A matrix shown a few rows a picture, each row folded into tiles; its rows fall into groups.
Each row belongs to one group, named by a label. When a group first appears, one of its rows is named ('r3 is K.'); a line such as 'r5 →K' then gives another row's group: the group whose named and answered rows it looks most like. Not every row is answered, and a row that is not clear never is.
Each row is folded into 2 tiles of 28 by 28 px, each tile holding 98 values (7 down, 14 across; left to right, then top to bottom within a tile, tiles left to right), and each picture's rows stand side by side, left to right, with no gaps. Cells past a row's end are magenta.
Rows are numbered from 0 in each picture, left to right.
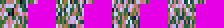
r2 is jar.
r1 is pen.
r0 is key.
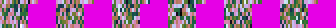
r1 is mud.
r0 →pen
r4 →jar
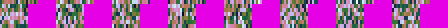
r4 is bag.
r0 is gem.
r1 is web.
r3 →jar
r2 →pen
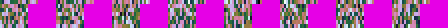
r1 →web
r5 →web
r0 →web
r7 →web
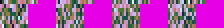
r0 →web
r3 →jar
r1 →pen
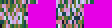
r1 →jar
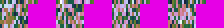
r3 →gem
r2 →jar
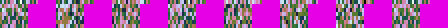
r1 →jar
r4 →mud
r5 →bag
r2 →mud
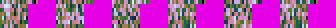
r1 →gem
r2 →jar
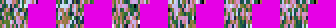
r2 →web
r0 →mud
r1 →jar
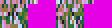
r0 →bag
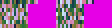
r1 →pen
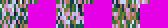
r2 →mud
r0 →jar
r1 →gem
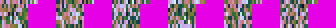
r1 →gem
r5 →web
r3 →mud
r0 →bag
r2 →jar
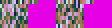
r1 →mud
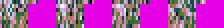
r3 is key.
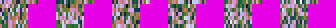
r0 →pen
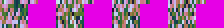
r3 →pen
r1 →bag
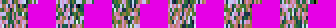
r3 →gem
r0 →web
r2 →mud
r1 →pen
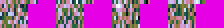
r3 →mud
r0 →pen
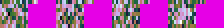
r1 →web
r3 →gem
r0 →key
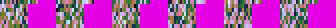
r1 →mud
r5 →jar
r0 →gem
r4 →pen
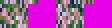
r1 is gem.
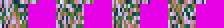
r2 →pen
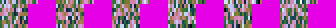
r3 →gem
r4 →bag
